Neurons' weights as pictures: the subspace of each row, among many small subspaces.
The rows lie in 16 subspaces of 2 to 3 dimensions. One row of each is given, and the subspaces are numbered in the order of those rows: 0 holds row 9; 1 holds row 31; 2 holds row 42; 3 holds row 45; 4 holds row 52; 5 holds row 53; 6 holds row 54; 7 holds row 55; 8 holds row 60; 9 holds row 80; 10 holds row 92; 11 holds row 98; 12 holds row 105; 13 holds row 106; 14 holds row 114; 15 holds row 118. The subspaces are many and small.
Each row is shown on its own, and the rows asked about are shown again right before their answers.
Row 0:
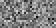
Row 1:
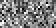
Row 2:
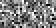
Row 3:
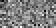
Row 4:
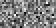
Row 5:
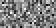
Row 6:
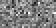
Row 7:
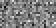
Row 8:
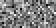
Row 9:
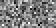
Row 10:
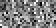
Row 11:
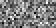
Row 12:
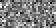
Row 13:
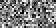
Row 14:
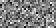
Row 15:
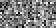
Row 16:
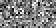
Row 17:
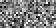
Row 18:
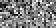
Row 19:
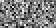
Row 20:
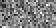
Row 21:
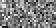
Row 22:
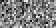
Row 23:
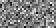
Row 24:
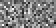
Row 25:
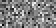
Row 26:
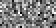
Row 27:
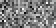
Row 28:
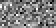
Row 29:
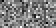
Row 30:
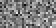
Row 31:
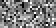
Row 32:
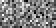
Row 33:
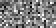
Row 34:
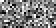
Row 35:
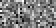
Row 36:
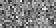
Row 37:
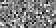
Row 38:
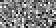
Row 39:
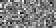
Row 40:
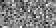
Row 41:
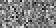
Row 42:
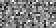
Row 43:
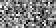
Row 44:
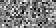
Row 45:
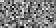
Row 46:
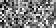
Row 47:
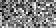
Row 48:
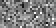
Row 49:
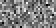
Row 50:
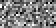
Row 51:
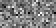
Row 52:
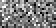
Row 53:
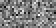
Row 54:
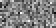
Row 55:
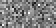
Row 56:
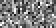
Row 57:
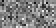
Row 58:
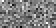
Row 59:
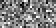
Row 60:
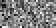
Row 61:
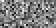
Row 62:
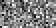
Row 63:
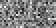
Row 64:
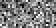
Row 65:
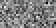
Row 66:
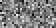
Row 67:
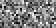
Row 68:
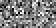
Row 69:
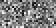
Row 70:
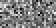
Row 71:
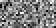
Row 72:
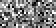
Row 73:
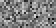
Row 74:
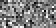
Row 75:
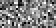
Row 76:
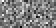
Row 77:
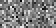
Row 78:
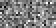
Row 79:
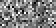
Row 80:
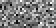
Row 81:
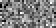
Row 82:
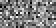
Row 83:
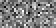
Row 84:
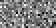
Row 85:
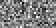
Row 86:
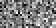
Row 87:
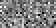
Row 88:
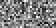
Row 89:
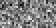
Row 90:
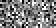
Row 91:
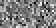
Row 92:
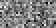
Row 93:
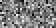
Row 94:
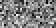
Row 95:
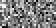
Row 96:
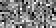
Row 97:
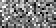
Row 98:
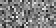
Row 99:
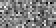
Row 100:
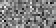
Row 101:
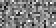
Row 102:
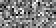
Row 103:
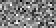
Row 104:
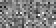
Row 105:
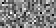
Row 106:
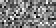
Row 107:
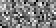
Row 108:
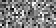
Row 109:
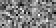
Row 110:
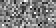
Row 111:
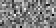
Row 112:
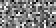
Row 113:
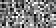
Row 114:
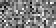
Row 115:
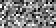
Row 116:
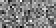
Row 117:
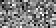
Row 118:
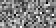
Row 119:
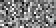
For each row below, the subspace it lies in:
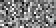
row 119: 3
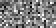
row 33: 14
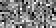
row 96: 2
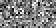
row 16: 5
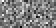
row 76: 4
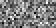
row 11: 13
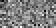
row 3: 11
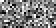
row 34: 7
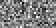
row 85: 5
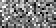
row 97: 4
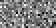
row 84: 12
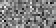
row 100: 14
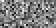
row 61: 3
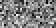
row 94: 6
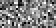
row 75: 0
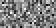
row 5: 12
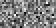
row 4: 15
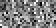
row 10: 3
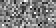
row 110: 0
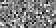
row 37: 12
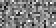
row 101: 2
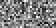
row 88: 5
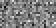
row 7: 2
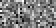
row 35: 9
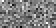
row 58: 7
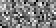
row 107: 3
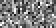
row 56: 14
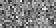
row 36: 11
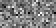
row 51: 5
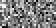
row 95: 8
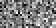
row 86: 12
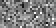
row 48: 1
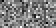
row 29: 8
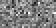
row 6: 0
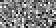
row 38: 12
